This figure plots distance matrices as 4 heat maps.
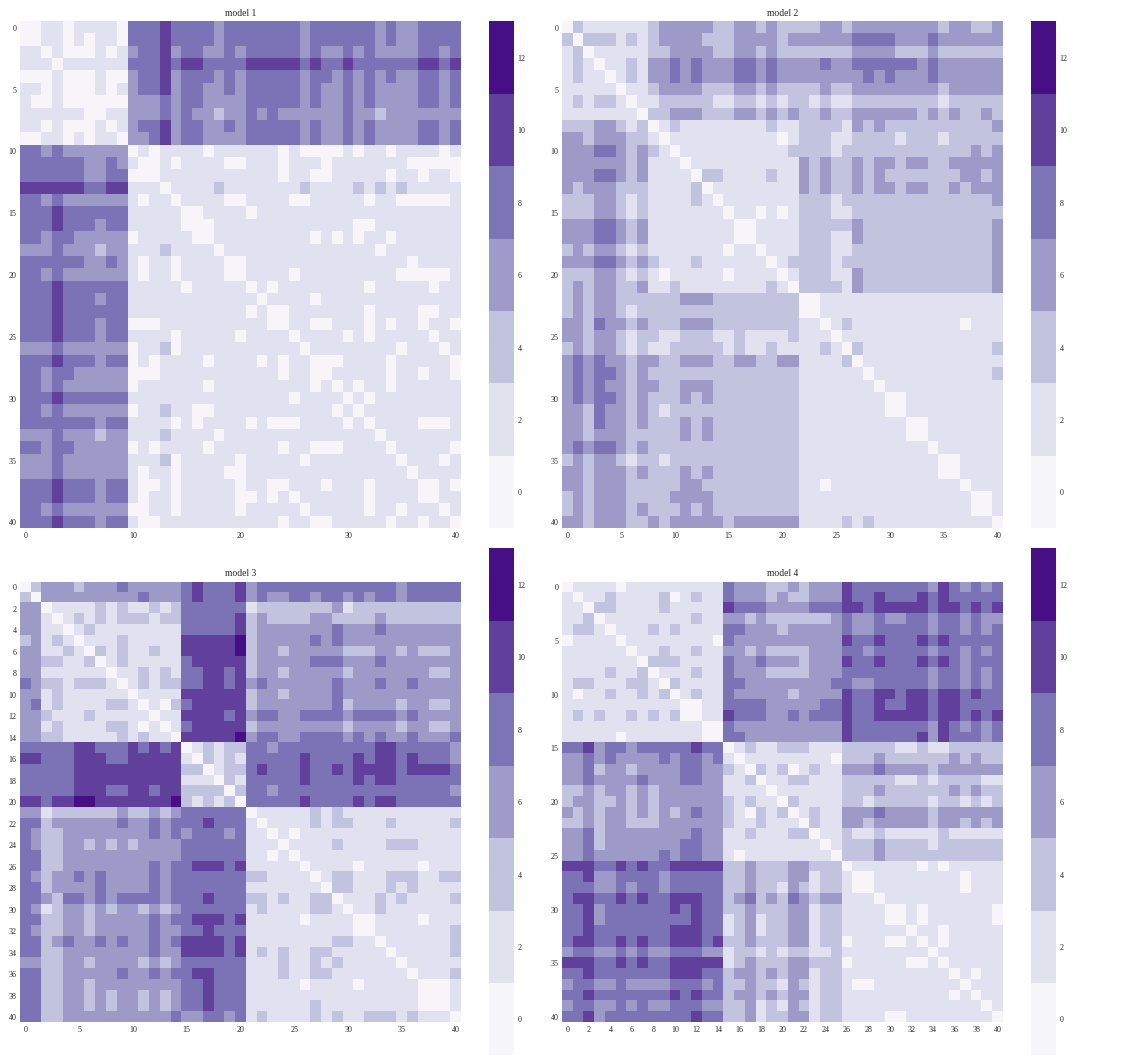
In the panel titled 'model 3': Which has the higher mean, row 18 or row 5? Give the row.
18
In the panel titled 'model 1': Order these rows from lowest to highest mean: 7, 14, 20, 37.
14, 20, 37, 7
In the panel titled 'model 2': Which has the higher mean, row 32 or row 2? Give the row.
2
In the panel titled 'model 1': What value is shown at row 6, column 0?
2
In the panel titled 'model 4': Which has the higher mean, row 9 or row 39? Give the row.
9
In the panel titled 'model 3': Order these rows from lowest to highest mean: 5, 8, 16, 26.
26, 8, 5, 16
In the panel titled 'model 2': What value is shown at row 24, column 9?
4
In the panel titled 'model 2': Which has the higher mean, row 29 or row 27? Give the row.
27
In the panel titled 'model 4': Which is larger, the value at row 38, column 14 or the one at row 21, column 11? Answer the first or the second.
the first
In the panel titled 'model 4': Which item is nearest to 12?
11
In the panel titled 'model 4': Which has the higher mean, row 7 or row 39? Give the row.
7
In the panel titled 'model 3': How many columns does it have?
41
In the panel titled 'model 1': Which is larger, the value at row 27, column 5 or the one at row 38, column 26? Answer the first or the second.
the first
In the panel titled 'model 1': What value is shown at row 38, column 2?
8
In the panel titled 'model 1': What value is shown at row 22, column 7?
6
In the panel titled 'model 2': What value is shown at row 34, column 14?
4
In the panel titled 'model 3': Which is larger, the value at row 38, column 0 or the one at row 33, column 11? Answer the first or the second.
the first
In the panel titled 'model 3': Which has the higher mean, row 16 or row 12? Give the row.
16
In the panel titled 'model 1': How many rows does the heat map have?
41
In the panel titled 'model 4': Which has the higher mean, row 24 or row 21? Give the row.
21
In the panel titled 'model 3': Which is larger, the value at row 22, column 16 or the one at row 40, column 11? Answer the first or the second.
the first
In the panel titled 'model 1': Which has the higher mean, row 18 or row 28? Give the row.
18
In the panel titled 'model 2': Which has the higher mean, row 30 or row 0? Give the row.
0
